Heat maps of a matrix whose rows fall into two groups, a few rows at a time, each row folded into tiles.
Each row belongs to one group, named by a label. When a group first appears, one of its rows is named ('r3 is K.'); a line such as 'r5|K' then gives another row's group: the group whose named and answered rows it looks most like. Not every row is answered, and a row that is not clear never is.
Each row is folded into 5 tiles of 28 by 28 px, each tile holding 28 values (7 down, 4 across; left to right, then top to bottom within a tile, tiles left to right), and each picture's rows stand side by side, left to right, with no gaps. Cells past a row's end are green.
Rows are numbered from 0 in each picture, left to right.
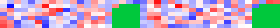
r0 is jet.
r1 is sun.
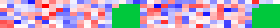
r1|sun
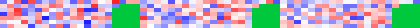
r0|sun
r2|jet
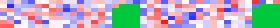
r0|jet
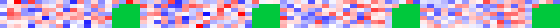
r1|sun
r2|jet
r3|jet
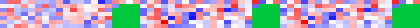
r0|sun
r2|sun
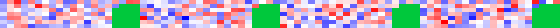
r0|sun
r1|jet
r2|jet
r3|sun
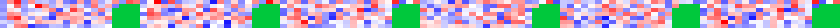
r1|sun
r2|sun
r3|jet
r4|jet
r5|sun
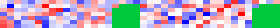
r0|jet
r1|sun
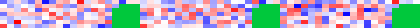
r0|jet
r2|sun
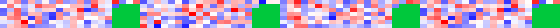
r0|sun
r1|jet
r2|sun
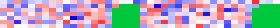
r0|jet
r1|sun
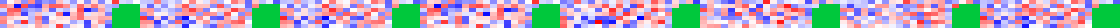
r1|jet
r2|jet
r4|jet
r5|jet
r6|jet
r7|jet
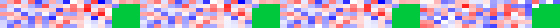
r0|sun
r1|sun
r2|sun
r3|jet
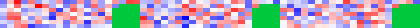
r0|sun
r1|jet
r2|jet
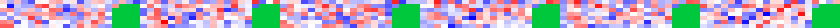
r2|jet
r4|sun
